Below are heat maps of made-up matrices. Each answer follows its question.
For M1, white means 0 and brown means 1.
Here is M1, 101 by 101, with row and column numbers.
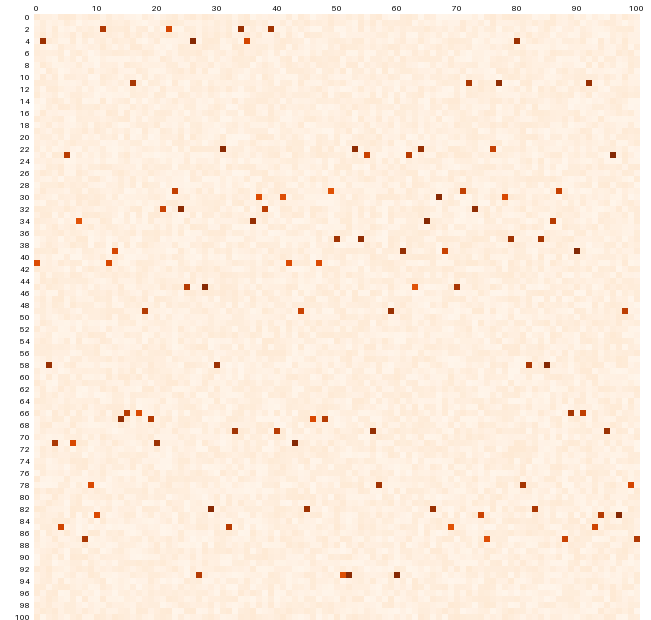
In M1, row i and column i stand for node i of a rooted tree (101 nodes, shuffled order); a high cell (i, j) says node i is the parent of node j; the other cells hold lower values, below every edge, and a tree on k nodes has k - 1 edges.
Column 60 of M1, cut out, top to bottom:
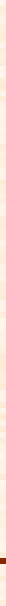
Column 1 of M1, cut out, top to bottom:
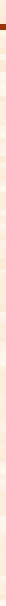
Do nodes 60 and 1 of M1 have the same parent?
no
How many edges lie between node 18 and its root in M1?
4
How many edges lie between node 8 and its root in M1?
4
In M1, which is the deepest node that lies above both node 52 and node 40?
85
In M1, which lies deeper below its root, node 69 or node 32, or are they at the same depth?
the same depth
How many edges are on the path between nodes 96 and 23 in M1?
1
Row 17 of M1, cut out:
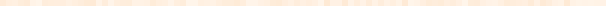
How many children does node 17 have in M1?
0
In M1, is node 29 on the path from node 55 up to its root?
yes
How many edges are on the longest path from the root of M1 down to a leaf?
4
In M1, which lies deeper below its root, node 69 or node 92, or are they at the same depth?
node 92
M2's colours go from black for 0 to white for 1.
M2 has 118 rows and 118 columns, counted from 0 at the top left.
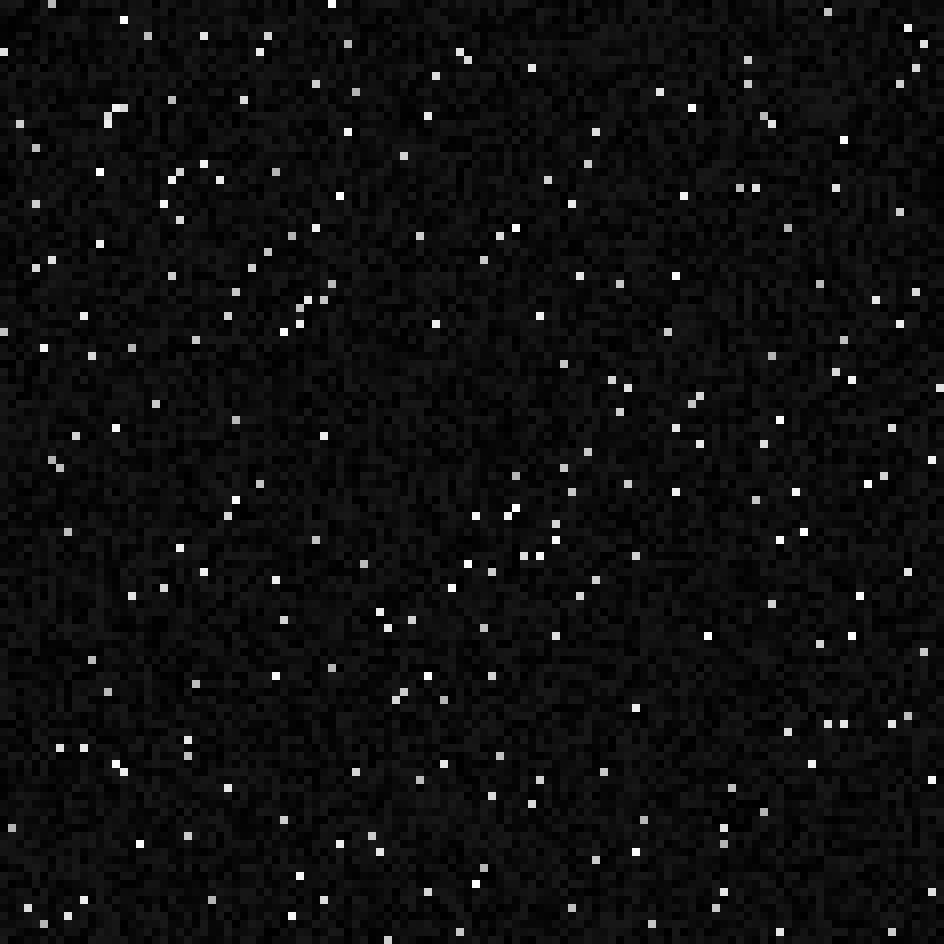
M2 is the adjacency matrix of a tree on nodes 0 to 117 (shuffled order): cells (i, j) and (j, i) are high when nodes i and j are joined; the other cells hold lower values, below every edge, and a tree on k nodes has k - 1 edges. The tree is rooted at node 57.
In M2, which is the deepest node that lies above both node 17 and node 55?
111
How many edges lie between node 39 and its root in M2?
4
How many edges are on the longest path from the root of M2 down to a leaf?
12
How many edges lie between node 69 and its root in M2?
4
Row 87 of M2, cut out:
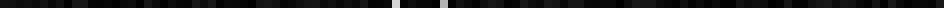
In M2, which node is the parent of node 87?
55
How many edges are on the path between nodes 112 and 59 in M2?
5
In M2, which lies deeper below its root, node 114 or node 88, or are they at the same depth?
the same depth
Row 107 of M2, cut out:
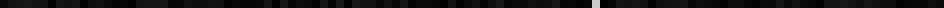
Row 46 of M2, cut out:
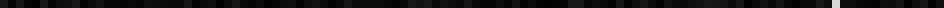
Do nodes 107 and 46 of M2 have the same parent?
no
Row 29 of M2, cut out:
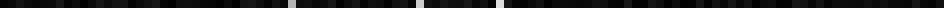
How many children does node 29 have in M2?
2
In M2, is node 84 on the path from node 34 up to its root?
yes
